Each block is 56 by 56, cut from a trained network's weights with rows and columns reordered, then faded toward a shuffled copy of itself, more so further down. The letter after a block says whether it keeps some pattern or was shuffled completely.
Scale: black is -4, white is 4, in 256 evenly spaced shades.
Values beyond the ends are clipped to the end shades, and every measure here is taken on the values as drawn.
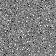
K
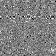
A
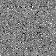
A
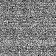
A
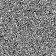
K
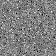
K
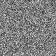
K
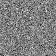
K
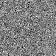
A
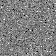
K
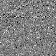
A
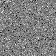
K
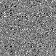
A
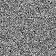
K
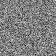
K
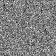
K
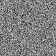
K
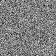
K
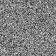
K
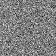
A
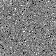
K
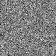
K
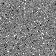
K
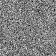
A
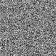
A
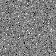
K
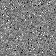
K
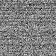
A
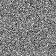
K
